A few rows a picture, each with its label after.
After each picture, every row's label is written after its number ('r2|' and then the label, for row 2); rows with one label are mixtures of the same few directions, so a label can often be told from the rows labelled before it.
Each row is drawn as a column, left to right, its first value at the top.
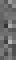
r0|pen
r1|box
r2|box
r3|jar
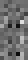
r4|box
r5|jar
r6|box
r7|jar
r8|box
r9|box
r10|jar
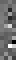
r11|pen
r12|box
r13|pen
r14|jar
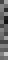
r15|box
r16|pen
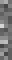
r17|box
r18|box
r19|jar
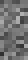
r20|pen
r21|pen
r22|box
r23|box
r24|pen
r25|jar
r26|pen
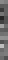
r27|pen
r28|pen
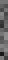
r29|box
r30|pen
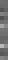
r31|pen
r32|pen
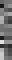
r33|jar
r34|jar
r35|jar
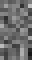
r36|pen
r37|jar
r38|box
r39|pen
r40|jar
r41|jar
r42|jar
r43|jar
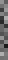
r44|pen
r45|pen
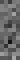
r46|box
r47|pen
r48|box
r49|pen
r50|pen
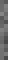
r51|jar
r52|box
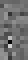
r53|jar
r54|pen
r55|jar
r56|box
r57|pen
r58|jar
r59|jar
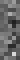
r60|pen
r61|box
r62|jar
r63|pen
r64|box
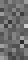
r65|pen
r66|box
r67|box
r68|pen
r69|jar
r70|jar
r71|box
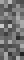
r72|box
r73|pen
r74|box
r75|pen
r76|pen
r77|pen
